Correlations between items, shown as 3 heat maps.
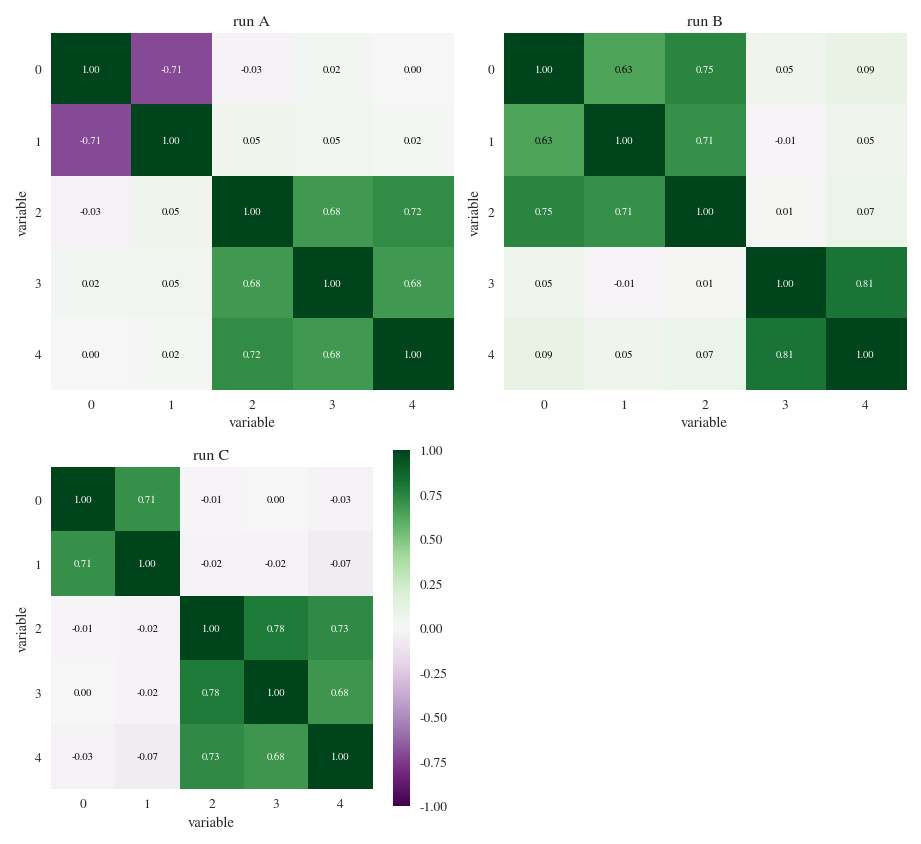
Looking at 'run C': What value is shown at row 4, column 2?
0.73
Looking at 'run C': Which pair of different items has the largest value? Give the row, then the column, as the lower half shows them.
3, 2
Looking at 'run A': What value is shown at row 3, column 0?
0.02
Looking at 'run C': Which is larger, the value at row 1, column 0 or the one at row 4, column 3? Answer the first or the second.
the first
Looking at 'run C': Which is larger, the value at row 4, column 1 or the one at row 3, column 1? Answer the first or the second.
the second
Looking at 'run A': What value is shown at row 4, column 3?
0.68
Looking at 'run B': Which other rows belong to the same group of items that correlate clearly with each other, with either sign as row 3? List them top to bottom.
4
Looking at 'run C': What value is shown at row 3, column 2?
0.78
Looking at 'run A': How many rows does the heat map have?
5
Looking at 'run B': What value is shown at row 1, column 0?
0.63
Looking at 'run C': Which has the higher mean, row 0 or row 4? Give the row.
4
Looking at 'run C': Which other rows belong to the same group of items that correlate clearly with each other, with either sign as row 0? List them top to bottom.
1
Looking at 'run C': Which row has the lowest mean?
1
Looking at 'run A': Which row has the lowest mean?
0
